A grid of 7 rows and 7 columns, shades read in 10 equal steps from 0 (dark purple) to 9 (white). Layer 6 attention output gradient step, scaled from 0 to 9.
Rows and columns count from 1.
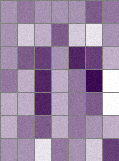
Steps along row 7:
same up down up up down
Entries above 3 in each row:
6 6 3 5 5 6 6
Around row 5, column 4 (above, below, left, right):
6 6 1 4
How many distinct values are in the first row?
3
